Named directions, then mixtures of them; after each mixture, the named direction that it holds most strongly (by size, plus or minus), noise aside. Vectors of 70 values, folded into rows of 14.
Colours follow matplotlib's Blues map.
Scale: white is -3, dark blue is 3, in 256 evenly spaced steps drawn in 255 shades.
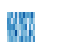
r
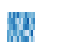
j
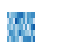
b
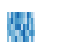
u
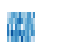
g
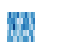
j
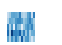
g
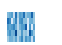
r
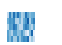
j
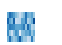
b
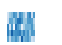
g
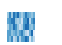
j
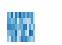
r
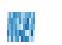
j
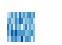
g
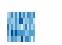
g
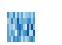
r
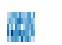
g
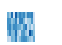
r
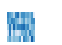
g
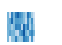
u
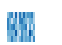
r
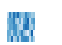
j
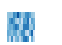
j
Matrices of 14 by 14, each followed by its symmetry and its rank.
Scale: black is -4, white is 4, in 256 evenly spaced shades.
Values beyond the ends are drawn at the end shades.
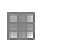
symmetric, rank one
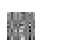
neither, rank two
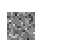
antisymmetric, full rank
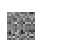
neither, rank three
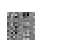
neither, rank three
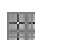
symmetric, rank one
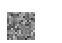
antisymmetric, full rank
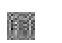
neither, rank two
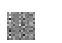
neither, rank three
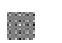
symmetric, rank one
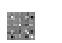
symmetric, rank three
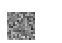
antisymmetric, full rank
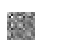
symmetric, rank three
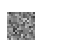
antisymmetric, full rank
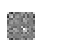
symmetric, rank three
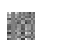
neither, rank two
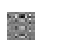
neither, rank two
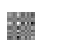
symmetric, rank one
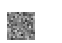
antisymmetric, full rank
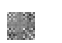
symmetric, rank three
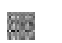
neither, rank two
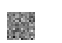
neither, rank three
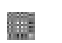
symmetric, rank one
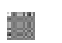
symmetric, rank one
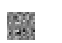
neither, rank three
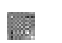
symmetric, rank three
